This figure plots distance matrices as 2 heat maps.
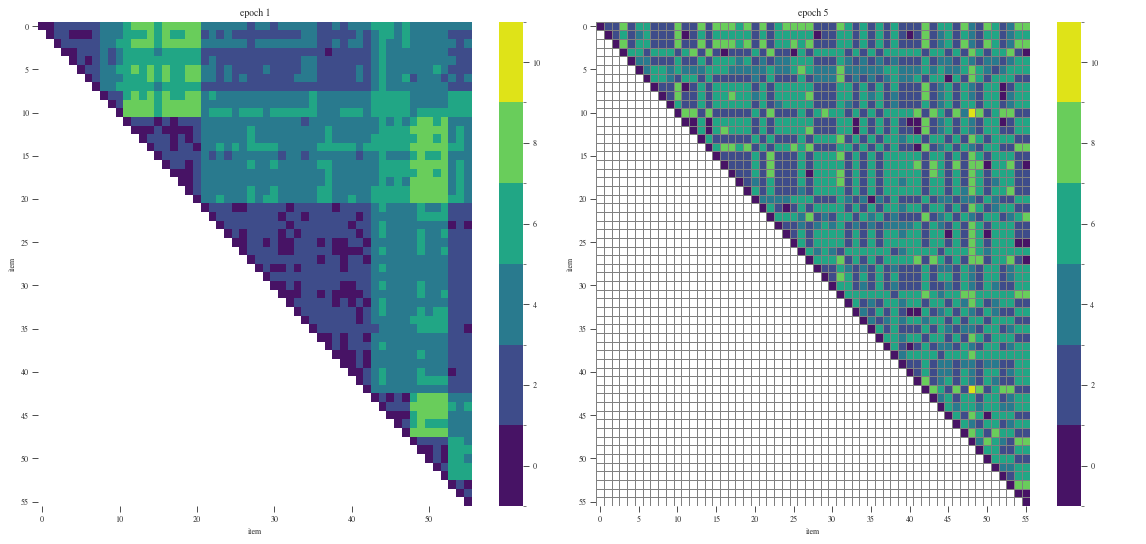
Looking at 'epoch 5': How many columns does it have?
56
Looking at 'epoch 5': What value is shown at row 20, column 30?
2
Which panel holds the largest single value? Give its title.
epoch 5
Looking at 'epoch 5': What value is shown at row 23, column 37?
4
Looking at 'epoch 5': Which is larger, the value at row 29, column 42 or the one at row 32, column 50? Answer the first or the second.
the first
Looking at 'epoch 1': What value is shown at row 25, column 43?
4
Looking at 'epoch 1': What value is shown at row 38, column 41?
2
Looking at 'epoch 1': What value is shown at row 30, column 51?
4
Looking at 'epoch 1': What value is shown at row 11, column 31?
4
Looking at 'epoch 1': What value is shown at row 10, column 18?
8
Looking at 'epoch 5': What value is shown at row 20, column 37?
2
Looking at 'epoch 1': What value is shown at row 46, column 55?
4
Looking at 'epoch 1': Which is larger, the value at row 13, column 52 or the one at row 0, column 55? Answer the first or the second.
the first
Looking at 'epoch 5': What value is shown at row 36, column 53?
6
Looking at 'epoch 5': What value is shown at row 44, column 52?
4
